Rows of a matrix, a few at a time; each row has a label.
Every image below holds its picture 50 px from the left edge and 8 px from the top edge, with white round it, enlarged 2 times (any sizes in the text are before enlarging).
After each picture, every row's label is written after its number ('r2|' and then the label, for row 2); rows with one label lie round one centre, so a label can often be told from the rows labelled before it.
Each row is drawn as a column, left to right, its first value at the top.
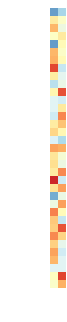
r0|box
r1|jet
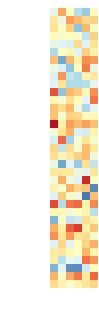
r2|jet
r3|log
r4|jet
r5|jet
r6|box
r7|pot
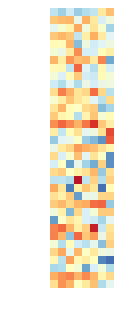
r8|jet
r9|jet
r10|pot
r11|box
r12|jet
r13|jet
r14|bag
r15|log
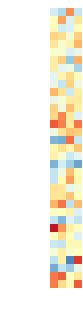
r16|jet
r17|jet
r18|log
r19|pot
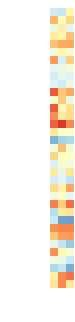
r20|jet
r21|jet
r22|jet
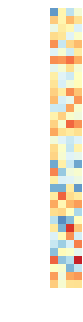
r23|pot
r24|bag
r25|jet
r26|pot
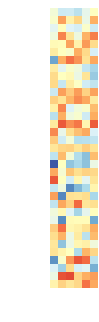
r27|log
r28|jet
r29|pot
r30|pot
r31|pot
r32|jet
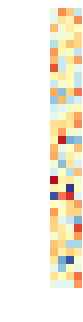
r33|box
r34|log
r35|bag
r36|jet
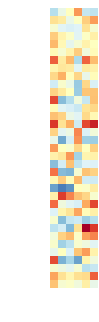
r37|pot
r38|bag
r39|bag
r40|log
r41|jet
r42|jet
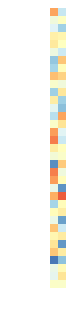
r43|log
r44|bag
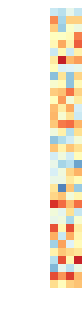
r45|jet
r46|pot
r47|jet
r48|pot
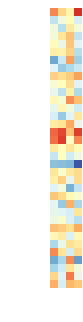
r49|log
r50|log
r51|pot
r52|log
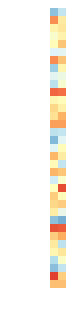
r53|jet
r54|jet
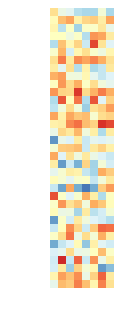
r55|bag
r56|pot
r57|jet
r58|pot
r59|bag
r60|pot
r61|jet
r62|jet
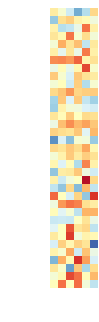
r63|bag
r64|pot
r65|jet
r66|pot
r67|box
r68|bag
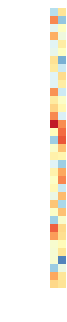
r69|jet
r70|log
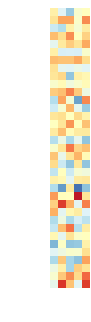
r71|bag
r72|pot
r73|jet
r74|bag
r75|pot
